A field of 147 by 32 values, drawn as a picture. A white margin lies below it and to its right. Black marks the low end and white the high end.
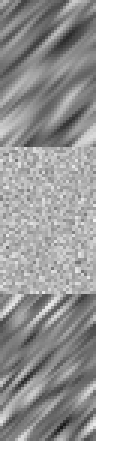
It is made of 3 by 1 panels. Panel 1,1: middling, slanting up to the right, strong in contrast. Panel 2,1: high, fine-grained. Panel 3,1: middling, slanting up to the right, strong in contrast.
